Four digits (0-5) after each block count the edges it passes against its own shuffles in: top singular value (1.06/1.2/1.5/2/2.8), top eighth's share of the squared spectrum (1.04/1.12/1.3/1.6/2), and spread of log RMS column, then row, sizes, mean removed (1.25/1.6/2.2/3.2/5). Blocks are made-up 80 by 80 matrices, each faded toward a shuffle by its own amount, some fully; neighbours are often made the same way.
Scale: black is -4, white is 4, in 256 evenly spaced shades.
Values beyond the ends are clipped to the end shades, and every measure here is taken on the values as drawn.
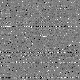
4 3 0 2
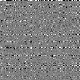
4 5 2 3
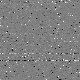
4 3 0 1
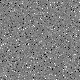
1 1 0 0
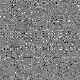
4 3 1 2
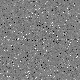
1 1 0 0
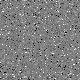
2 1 0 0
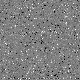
2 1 0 0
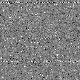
2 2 0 2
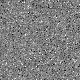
0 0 0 0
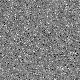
0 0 0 0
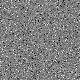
0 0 0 0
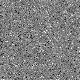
0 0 0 1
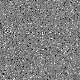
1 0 0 0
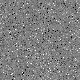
0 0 0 0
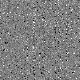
1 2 2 0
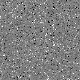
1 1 1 0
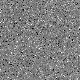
0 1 0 0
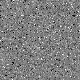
1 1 0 1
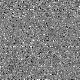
1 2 0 2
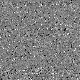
1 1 0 2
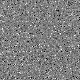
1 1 0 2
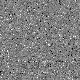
0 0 0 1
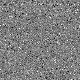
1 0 0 1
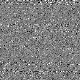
2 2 0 3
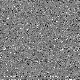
1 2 0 2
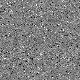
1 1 0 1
